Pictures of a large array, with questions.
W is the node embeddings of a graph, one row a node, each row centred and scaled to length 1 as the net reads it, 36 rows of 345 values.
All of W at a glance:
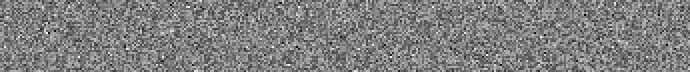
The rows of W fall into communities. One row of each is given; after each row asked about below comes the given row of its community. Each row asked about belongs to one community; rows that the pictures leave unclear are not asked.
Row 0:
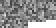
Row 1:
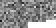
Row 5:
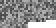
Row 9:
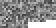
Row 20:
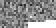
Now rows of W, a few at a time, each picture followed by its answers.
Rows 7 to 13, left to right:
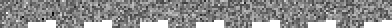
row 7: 5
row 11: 20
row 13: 0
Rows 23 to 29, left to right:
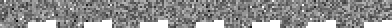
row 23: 5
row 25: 1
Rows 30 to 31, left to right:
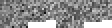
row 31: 9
